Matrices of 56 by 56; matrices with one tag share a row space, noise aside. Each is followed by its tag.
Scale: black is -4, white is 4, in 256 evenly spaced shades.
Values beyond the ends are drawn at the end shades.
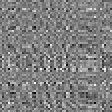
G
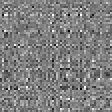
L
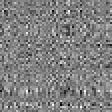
L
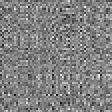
L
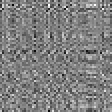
G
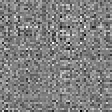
L
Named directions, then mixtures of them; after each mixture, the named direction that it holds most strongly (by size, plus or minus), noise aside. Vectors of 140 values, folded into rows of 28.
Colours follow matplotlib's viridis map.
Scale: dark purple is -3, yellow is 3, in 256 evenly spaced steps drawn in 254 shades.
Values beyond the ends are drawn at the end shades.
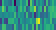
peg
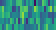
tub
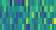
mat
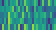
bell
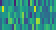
peg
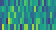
bell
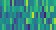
mat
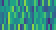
bell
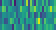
peg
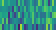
bell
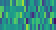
mat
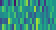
peg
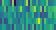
peg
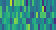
mat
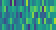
mat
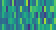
mat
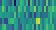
peg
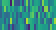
mat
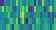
tub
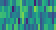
tub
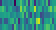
peg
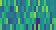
peg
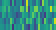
mat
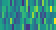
mat
